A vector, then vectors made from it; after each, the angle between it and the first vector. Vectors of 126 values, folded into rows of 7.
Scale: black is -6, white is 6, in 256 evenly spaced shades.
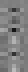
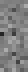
partly aligned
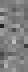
partly aligned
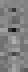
nearly parallel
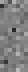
orthogonal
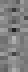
nearly parallel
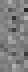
partly aligned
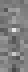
nearly opposite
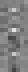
nearly opposite
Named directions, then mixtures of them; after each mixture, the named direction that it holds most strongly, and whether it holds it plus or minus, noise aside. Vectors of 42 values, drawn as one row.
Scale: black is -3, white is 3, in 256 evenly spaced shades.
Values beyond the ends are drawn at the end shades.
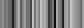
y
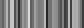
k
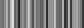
k, plus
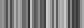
k, minus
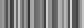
k, minus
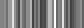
y, minus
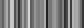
k, plus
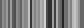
y, plus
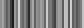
k, minus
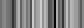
y, plus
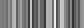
y, minus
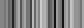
y, plus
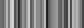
k, plus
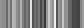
y, minus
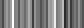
y, minus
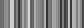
k, plus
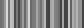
k, plus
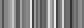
y, minus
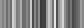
y, minus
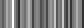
y, minus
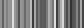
y, minus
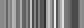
y, minus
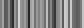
k, minus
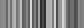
y, minus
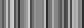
k, plus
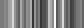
y, minus
